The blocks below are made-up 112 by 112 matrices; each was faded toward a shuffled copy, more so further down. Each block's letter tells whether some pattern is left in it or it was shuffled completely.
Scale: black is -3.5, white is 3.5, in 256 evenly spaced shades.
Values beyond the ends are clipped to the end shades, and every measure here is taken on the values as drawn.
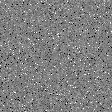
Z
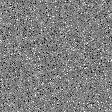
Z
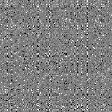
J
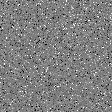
Z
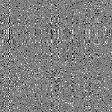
J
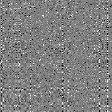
J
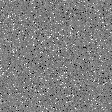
Z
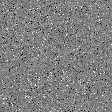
Z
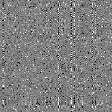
J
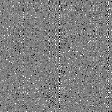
J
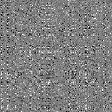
J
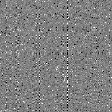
J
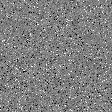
Z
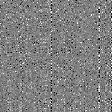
J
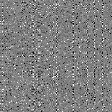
J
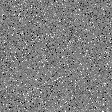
Z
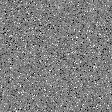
Z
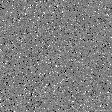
Z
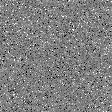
Z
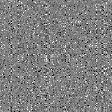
J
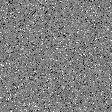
Z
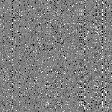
J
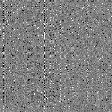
J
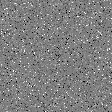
Z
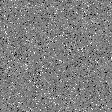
Z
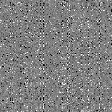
J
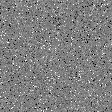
Z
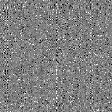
J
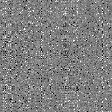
J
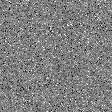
Z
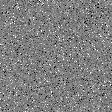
Z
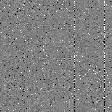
J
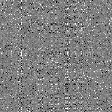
J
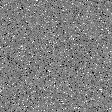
Z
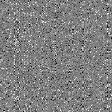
J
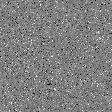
Z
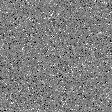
Z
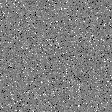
Z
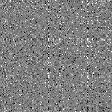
J
